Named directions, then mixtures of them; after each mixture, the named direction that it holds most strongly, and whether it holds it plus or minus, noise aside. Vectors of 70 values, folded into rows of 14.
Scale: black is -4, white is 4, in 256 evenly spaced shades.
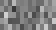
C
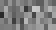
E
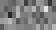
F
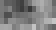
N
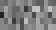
E, plus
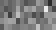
F, plus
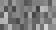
C, plus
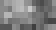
N, minus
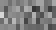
E, minus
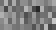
E, minus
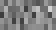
E, plus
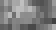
N, minus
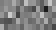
F, minus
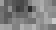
N, plus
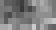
N, plus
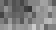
N, plus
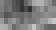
N, plus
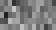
C, minus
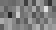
F, plus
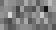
F, minus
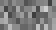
F, plus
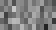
C, minus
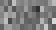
C, plus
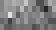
F, minus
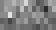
F, minus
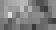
N, minus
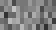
C, minus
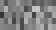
E, plus
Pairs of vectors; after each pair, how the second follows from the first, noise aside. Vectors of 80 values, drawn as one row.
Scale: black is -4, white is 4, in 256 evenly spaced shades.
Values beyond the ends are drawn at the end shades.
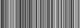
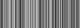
sign-scrambled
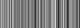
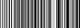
scaled up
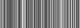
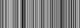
negated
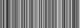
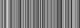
negated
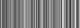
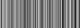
negated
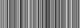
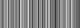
sign-scrambled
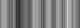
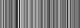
sign-scrambled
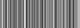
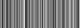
sign-scrambled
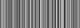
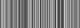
sign-scrambled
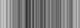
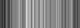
negated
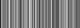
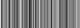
negated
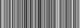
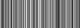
negated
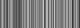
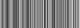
sign-scrambled
